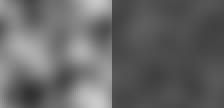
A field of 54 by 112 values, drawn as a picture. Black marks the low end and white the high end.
The table splits into one row of 2 panels. Panel 1,1: middling, smooth, strong in contrast. Panel 1,2: low, smooth, faint in contrast.
